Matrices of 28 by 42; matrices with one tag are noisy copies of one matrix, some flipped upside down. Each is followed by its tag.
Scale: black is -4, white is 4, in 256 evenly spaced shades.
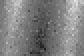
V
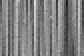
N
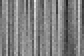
N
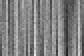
N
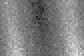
V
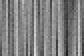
N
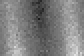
V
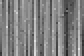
N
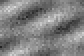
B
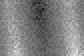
V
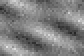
B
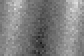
V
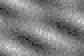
B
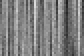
N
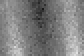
V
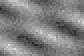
B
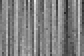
N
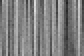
N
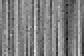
N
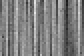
N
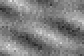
B
